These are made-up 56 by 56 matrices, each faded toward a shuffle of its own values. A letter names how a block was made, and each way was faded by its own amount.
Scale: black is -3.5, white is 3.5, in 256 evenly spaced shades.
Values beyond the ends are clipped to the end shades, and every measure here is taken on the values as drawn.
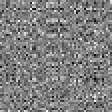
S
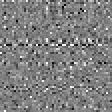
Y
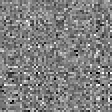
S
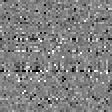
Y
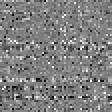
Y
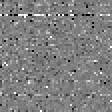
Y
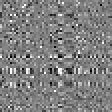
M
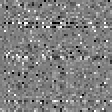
Y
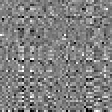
M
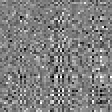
M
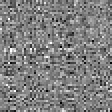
S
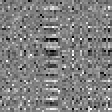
M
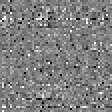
Y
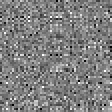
S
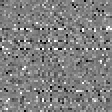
Y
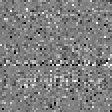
Y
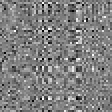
M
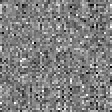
S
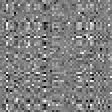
M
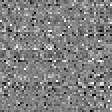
Y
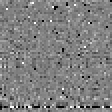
Y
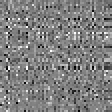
M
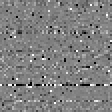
Y
